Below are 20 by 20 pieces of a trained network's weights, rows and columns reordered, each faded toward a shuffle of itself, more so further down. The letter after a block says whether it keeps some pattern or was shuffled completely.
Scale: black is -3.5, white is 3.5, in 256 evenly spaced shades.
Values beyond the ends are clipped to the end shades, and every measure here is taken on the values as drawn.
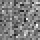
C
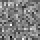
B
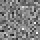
B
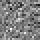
C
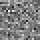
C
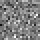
B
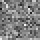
B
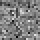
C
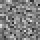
B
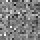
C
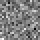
B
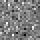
B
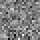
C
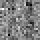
C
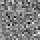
B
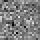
C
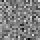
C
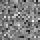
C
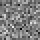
C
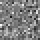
B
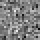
B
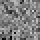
C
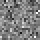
B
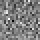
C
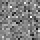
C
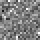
B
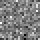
B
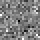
B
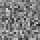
B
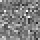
B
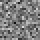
B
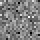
B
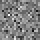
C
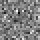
C
